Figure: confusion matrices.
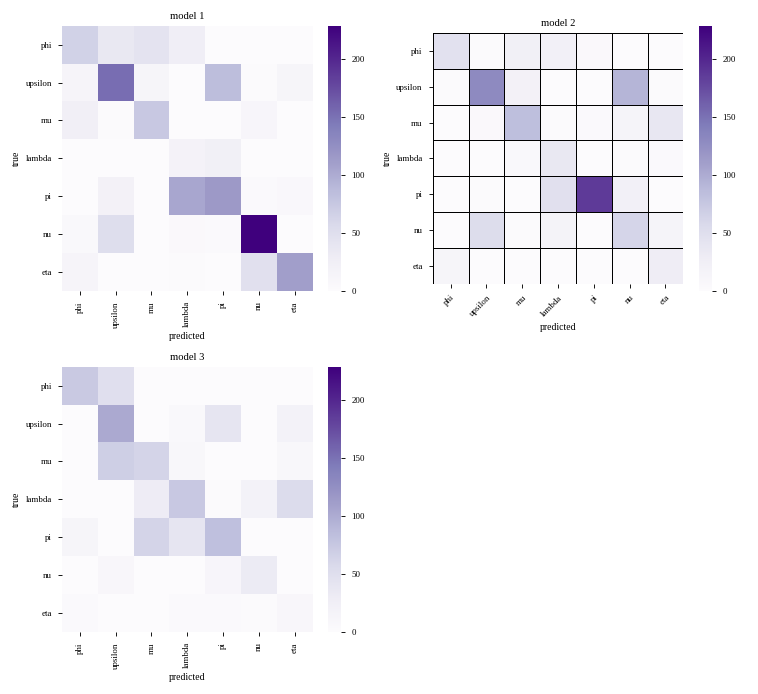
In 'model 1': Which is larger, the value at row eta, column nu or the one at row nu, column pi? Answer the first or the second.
the first
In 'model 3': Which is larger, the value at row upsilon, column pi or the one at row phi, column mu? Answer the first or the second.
the first
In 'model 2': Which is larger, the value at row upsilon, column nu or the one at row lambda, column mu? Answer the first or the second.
the first
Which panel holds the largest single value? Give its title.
model 1
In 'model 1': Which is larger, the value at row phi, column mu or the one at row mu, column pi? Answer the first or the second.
the first
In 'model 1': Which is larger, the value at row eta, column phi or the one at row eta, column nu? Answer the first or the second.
the second
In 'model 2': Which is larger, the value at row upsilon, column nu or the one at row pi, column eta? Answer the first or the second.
the first
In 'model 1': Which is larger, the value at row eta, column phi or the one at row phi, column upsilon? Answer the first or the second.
the second
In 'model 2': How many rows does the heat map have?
7
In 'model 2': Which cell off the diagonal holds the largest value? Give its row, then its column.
upsilon, nu
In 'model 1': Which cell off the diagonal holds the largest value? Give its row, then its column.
pi, lambda
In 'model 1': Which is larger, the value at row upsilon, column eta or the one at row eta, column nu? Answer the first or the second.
the second
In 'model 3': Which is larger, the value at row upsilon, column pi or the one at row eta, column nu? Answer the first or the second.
the first
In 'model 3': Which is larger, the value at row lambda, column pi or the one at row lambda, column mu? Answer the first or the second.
the second
